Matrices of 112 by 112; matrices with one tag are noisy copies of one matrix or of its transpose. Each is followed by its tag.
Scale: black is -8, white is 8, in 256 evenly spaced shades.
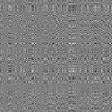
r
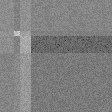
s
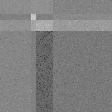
s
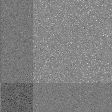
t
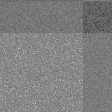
t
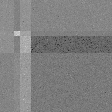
s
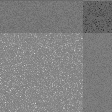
t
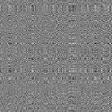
r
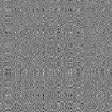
r
